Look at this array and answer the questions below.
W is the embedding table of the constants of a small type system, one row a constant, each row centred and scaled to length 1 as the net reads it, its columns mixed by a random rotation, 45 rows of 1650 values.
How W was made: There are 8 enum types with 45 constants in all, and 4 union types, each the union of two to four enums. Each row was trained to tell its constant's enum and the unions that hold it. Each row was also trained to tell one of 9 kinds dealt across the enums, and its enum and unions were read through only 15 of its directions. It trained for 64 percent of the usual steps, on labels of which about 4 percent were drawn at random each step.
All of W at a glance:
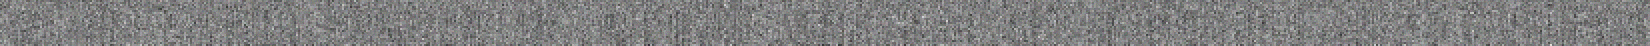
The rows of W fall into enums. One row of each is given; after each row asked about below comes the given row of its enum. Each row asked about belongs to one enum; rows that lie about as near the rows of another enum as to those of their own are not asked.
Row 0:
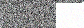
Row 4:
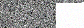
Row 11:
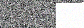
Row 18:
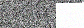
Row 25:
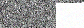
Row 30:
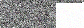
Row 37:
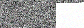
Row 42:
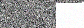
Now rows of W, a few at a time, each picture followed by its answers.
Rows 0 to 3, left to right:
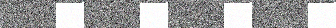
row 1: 4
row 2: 37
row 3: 18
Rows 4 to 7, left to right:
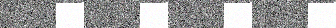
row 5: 37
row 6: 37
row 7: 37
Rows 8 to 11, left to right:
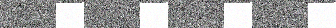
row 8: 37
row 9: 42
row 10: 18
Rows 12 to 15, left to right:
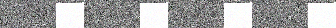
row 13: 18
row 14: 25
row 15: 42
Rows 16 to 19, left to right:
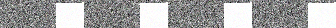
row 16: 0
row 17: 0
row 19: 25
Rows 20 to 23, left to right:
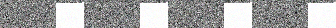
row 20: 25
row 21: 25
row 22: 30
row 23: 25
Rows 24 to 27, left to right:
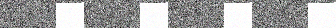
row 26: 37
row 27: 42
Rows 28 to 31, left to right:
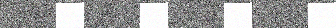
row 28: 0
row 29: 37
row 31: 30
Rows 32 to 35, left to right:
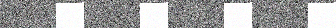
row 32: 18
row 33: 42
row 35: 4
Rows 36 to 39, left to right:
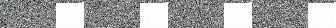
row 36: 18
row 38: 42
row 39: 30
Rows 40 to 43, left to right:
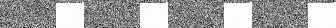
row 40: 18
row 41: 30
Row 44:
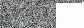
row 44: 18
